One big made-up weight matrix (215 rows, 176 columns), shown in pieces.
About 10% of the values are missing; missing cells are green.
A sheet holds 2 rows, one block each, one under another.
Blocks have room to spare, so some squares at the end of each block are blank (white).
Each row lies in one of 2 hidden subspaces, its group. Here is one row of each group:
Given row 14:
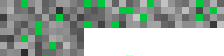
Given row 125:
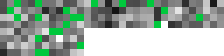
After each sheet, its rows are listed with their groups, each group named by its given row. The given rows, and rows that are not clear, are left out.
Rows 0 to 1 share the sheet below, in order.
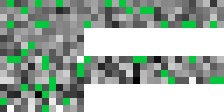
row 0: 125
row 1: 125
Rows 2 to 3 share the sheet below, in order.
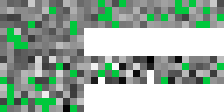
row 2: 125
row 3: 125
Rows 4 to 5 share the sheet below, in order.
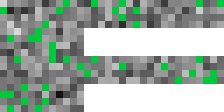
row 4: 14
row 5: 125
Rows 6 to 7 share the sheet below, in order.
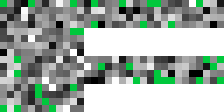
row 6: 14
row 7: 125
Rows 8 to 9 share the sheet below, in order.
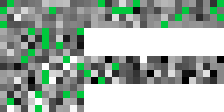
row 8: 14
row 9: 14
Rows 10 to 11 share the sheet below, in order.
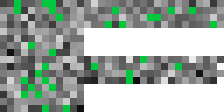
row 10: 125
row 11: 14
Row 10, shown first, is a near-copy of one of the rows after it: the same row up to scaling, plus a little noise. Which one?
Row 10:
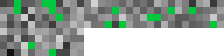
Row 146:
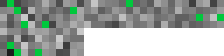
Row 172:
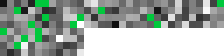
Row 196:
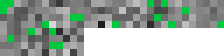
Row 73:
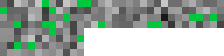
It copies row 146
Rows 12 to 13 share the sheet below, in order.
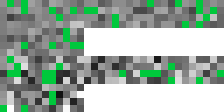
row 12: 14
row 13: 125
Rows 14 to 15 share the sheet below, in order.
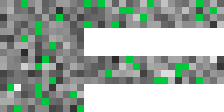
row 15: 125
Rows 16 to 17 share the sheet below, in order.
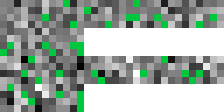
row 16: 125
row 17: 14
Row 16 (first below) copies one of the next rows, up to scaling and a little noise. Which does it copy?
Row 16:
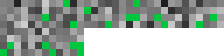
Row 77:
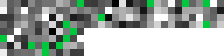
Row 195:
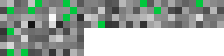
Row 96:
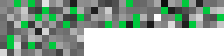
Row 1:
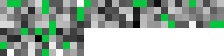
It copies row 96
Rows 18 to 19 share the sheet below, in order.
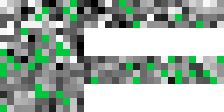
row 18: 14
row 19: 14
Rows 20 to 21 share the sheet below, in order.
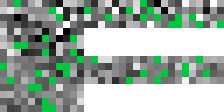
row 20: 125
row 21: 14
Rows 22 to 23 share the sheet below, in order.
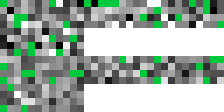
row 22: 125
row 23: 14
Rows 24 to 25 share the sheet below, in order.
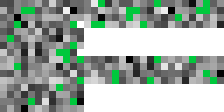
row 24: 14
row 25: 14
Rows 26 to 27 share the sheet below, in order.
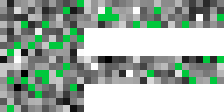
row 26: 14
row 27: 14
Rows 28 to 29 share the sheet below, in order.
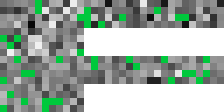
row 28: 14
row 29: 125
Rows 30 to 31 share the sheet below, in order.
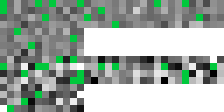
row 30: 14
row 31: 125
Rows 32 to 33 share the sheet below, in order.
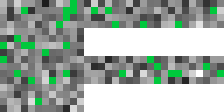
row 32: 14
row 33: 125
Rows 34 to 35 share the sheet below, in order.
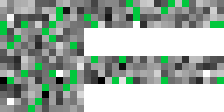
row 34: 125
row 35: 14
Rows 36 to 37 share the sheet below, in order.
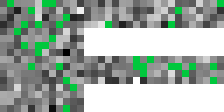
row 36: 125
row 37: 125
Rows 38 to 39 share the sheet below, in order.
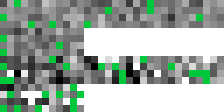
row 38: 14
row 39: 14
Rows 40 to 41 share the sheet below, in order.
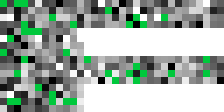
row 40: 14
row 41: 14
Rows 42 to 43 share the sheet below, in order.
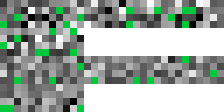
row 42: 125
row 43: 125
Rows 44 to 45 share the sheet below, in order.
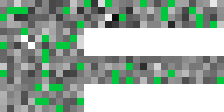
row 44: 14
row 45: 125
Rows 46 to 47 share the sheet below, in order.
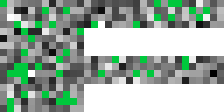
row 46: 14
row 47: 125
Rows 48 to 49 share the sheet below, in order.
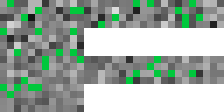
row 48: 14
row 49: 14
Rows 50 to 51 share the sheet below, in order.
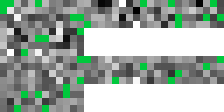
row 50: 14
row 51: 125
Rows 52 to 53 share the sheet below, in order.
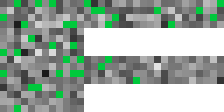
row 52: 14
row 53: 125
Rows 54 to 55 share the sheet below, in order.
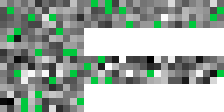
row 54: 125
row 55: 125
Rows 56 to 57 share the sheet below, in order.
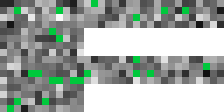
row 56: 14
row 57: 14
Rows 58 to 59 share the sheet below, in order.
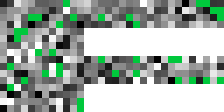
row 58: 14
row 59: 125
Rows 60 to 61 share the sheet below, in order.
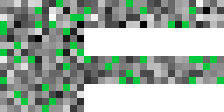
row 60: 125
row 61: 125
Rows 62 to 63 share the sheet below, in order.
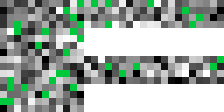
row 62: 125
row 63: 125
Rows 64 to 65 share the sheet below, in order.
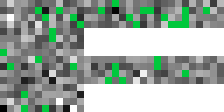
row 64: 125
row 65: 125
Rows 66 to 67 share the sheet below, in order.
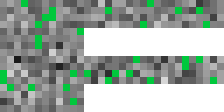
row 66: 125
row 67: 125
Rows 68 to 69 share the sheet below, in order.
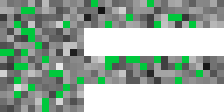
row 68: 125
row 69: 14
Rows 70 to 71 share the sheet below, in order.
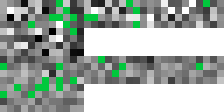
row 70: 14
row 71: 125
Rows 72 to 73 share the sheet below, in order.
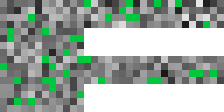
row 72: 14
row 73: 125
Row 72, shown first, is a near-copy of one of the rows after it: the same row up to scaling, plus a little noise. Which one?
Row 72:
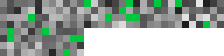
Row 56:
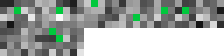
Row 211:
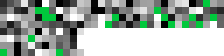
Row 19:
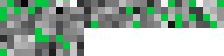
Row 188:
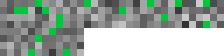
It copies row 188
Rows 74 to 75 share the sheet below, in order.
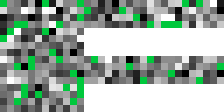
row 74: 125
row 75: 14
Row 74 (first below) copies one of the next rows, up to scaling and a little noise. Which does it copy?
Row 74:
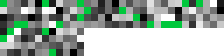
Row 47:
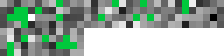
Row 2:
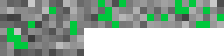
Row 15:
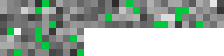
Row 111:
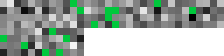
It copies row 15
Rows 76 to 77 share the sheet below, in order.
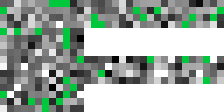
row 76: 14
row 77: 125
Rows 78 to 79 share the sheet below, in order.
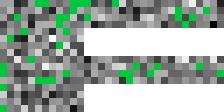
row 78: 14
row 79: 125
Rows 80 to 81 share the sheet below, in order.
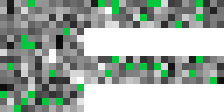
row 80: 125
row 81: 14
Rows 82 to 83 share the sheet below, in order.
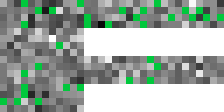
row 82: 14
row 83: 14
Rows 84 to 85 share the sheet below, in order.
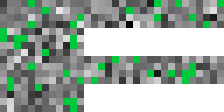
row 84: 125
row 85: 125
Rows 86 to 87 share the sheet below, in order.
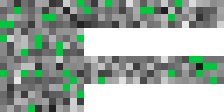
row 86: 14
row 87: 14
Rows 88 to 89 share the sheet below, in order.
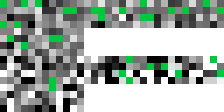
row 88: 14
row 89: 125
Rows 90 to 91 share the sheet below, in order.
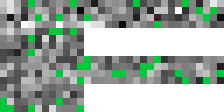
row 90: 14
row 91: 14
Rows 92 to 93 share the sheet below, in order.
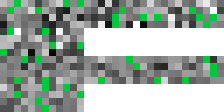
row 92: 125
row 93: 125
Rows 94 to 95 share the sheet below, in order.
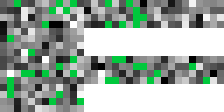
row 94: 14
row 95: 14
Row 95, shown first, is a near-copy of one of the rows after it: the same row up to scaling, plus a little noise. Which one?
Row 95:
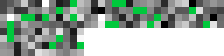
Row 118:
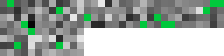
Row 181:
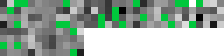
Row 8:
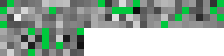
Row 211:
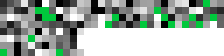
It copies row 211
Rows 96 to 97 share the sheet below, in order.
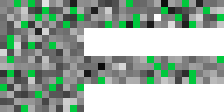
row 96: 125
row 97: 125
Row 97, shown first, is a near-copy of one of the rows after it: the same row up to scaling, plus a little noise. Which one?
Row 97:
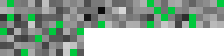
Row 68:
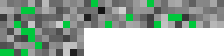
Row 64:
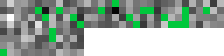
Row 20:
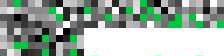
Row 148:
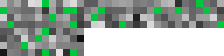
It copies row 68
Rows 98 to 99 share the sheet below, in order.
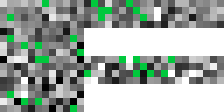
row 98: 125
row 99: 125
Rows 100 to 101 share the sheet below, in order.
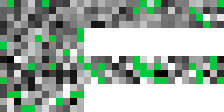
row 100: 14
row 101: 125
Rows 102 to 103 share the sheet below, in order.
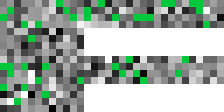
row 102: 14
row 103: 14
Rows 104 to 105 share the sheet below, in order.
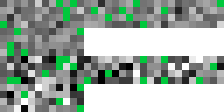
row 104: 125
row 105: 14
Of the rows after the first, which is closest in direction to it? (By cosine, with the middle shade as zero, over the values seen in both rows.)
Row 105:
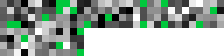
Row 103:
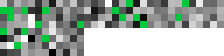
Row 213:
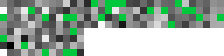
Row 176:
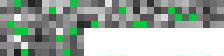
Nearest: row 103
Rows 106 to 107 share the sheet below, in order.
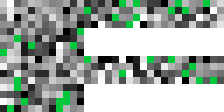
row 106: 125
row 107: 14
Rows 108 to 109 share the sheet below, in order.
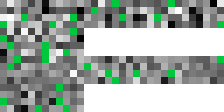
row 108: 125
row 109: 14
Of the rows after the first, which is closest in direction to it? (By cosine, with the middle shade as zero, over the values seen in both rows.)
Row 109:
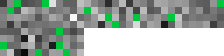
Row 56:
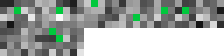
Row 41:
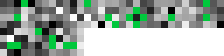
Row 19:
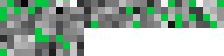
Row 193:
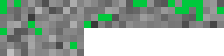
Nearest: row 41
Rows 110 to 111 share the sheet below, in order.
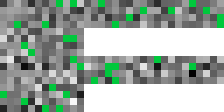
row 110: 125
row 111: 125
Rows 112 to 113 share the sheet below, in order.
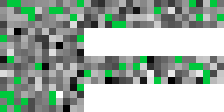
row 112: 14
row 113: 125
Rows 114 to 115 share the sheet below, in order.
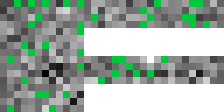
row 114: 125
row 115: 125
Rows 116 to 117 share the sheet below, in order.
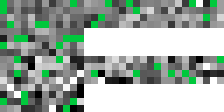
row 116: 14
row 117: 14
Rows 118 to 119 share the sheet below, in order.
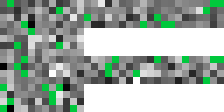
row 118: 14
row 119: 125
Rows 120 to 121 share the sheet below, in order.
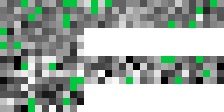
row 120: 14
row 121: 14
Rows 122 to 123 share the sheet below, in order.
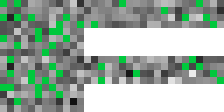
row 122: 125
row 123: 125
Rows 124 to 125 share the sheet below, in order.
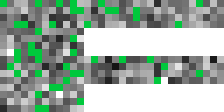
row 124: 125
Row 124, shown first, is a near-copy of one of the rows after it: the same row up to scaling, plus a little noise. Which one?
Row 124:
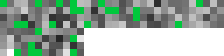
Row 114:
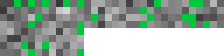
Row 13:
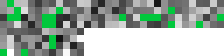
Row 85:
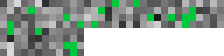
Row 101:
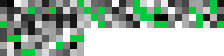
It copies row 13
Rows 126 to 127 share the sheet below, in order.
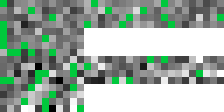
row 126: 14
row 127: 14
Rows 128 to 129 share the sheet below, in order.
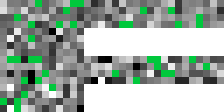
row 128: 125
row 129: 14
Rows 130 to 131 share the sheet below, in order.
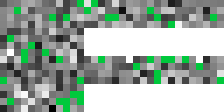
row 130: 125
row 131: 14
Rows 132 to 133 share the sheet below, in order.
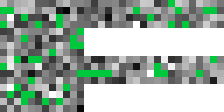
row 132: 125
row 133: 14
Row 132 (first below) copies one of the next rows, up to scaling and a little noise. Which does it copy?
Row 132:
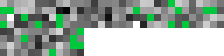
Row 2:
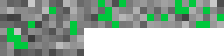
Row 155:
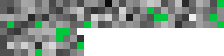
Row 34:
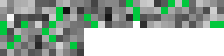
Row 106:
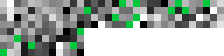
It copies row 34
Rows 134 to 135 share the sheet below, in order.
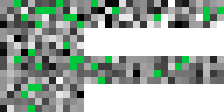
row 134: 125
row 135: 125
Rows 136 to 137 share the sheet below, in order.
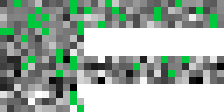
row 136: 125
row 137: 14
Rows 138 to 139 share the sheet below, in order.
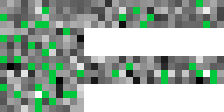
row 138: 14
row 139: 14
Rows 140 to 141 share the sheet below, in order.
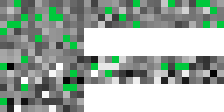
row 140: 14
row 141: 125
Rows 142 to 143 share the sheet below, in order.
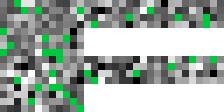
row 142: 14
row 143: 14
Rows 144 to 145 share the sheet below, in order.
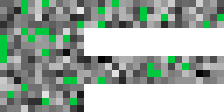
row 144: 125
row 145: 14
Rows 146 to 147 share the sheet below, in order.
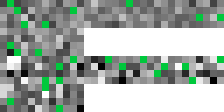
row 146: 125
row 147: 14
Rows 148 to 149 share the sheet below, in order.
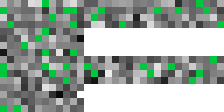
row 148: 125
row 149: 125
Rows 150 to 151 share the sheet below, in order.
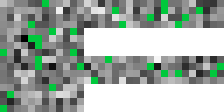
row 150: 14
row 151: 125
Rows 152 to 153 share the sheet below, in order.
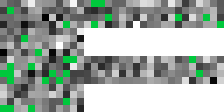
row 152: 125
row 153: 14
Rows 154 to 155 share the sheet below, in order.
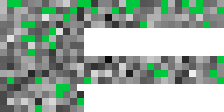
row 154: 125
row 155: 125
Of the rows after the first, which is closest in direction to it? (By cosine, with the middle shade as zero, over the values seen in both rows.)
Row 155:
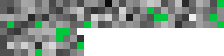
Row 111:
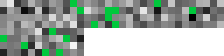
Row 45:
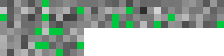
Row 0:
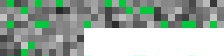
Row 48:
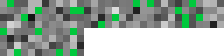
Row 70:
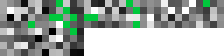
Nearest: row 0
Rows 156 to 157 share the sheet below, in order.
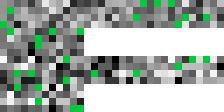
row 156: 14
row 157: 125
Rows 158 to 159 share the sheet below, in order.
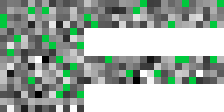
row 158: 125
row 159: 125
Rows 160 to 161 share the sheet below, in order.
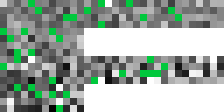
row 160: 14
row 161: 125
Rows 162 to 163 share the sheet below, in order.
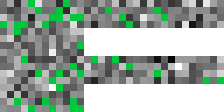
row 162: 14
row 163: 125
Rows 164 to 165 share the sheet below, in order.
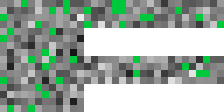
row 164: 14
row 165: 125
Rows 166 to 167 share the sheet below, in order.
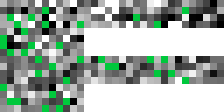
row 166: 125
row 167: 125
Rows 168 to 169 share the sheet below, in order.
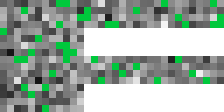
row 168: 125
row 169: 14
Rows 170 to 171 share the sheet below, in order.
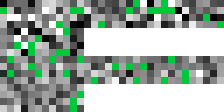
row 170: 14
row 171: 125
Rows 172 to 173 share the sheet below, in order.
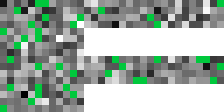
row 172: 125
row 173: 14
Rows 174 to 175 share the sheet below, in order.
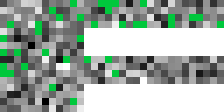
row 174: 14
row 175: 125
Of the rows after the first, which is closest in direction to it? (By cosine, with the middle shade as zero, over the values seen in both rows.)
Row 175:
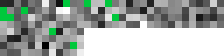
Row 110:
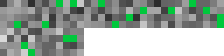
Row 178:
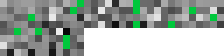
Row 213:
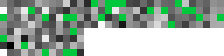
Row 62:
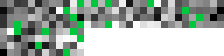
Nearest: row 62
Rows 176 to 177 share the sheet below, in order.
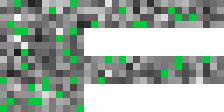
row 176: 14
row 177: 14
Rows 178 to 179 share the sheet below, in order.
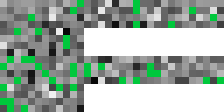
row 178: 125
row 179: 14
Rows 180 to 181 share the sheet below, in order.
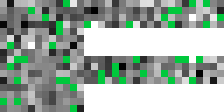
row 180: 125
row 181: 14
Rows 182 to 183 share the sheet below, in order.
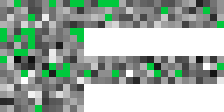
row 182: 125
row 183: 125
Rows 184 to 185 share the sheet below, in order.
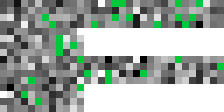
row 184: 14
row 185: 14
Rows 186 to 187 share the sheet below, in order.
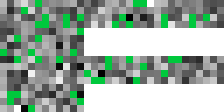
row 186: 125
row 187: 14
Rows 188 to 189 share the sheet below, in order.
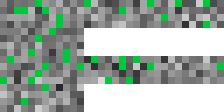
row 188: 14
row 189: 14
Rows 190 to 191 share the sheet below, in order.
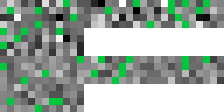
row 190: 14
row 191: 14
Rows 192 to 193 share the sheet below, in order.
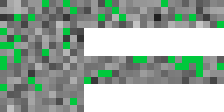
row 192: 14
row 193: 14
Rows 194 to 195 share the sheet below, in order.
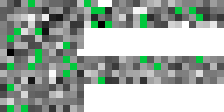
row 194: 14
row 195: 125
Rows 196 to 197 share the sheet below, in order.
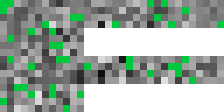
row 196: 125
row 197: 14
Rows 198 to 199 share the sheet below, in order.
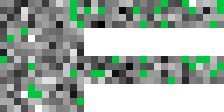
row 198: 14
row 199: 14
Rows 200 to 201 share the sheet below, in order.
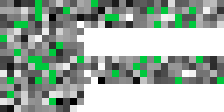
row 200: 125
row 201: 125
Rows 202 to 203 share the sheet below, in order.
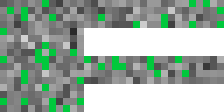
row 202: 14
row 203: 125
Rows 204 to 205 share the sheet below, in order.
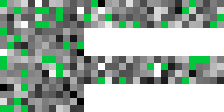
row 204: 125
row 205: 125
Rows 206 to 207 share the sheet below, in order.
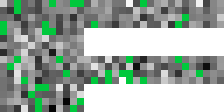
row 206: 14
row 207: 14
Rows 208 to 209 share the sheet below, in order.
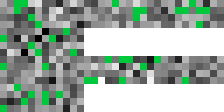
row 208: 125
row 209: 125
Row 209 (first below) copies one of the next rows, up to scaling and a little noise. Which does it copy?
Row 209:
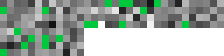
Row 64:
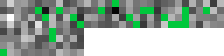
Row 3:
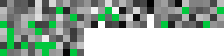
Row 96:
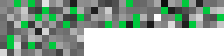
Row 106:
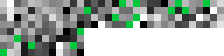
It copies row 3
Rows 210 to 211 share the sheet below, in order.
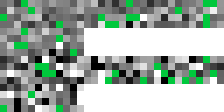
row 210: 125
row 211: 14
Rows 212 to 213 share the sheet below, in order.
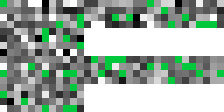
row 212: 125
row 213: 125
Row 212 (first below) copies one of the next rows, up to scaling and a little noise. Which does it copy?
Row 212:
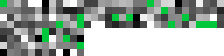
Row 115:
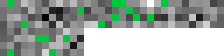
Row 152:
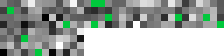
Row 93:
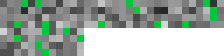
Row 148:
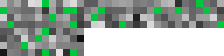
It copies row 148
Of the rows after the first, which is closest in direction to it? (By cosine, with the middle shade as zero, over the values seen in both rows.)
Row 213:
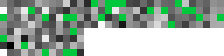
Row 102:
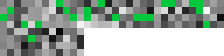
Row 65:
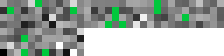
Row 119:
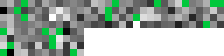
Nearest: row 102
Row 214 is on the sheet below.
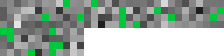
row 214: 14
